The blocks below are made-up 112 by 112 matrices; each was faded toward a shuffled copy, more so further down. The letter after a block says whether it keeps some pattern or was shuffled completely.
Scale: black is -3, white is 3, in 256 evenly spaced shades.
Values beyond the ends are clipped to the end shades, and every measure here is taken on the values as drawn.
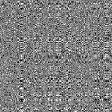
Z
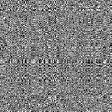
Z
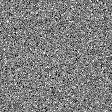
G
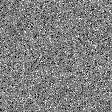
G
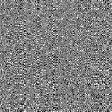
Z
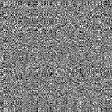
Z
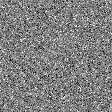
G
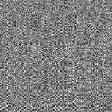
Z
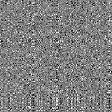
Z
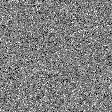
G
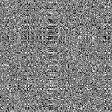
Z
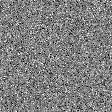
G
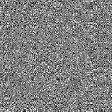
Z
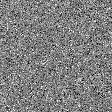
G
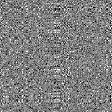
Z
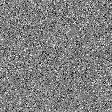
G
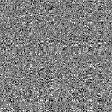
Z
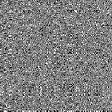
Z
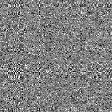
Z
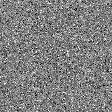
G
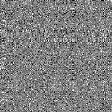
Z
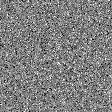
G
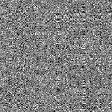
Z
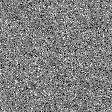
G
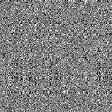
Z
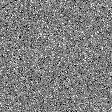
G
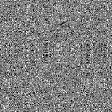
Z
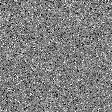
G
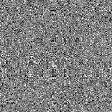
Z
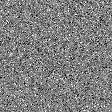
G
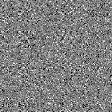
Z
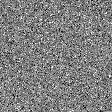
G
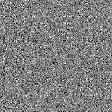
Z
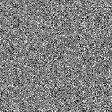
Z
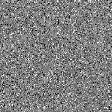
Z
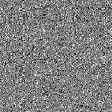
Z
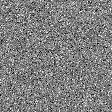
G
